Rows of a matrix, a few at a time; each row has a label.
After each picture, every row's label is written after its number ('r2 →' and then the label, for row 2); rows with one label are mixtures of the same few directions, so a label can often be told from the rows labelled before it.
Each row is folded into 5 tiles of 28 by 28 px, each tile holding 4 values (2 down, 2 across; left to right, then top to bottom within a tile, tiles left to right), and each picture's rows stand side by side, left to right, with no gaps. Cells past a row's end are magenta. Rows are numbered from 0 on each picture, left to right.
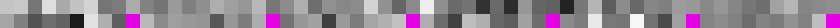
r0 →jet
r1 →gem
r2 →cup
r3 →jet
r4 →jet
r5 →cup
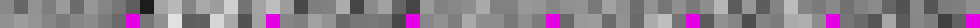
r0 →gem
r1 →jet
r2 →gem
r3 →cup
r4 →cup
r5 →cup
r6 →cup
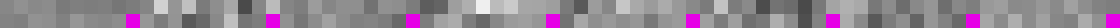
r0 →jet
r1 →jet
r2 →cup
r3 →jet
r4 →jet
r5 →jet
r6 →jet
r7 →cup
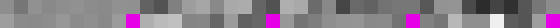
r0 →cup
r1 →gem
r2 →jet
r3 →jet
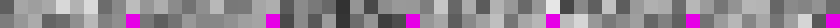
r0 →jet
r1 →gem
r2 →cup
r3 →gem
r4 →gem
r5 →cup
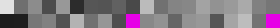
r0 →gem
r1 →jet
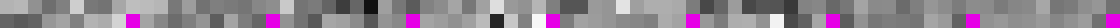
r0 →gem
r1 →jet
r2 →jet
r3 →gem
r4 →jet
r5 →jet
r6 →cup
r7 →cup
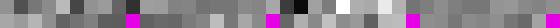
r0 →gem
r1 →gem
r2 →jet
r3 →cup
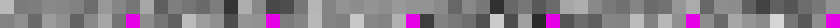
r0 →jet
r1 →jet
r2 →jet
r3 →gem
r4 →gem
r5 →jet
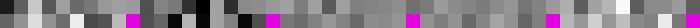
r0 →jet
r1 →cup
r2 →gem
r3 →jet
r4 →cup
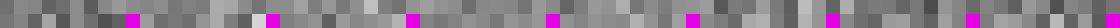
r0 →cup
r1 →cup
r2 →cup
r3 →gem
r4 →jet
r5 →jet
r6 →jet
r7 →gem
